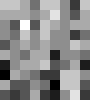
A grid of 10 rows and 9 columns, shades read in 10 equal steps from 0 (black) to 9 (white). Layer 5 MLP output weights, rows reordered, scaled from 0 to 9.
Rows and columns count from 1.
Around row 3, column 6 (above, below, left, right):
8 5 7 5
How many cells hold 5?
21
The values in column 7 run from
4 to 7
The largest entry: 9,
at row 3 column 3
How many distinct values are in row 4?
4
